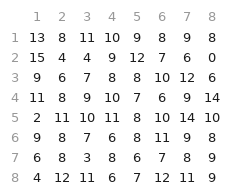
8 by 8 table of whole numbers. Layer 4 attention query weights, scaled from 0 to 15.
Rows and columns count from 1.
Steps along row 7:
up down up down up up up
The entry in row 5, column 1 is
2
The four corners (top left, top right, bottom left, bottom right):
13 8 4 9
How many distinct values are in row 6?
5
